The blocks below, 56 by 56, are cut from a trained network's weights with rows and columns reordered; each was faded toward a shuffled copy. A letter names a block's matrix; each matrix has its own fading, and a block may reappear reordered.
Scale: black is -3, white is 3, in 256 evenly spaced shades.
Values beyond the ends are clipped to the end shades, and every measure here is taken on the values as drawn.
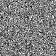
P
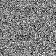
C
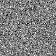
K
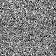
P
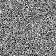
P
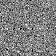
K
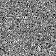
K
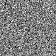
P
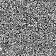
P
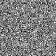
C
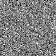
C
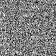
P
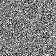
K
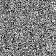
P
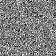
P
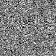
C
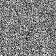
P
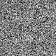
P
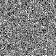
K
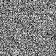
P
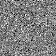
K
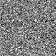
C
